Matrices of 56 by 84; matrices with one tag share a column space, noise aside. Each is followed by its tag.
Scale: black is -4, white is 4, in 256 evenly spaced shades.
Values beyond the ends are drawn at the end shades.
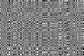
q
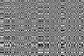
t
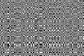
t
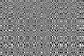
t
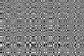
t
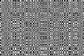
q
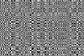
q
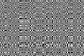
t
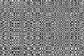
q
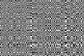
t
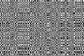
q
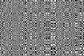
q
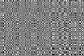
q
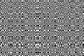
t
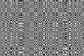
q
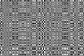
q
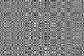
q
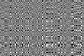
t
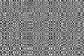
q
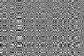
t
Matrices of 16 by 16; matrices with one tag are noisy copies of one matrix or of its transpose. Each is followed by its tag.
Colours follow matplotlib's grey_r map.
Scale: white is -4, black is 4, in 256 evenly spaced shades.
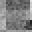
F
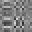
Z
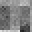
F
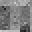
F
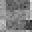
F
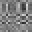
Z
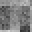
F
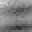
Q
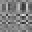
Z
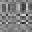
Z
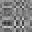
Z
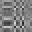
Z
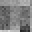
F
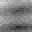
Q
